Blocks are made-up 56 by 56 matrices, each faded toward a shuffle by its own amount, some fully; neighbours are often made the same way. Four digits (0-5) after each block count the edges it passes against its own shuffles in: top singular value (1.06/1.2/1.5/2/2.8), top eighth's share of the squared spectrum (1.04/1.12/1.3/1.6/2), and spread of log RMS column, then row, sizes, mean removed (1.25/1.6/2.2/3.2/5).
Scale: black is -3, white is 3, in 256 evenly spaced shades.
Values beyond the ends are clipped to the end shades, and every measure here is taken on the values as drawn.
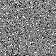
0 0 0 0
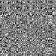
4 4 2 3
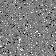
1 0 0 0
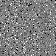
3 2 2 1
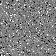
0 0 0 0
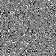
3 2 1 1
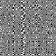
4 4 3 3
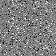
2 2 1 0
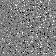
2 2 1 0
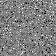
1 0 0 0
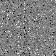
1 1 1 0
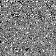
1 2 0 2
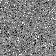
0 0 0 0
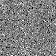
2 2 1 1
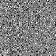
3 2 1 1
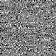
3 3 1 2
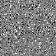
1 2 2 2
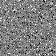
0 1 0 0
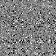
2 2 2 2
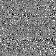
1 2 2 2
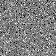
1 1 1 1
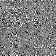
1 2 2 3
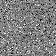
2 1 0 0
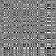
5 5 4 4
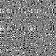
4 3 2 2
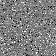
2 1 0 0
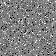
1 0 0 0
